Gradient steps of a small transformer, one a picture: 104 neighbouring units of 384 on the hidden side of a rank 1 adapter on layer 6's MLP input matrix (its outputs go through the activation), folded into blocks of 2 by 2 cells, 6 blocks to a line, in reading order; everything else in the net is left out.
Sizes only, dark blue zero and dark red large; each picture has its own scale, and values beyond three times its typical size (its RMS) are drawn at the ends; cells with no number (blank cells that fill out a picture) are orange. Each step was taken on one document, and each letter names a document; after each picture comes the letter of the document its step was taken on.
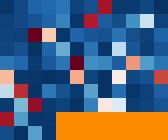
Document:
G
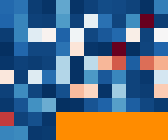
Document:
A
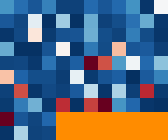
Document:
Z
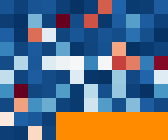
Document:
G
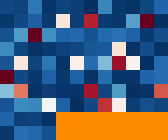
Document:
G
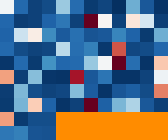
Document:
A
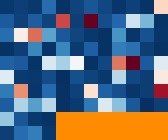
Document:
G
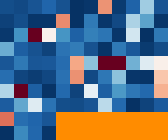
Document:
G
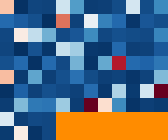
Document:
Z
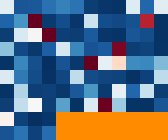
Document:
Z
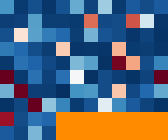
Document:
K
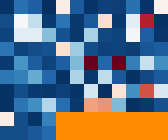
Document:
Z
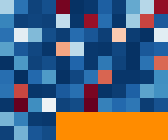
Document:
A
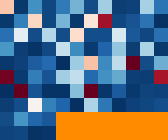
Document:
K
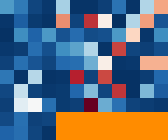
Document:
A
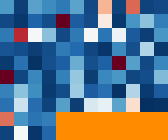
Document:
K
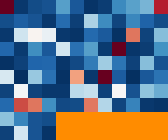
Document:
A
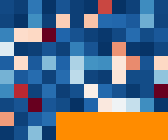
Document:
G
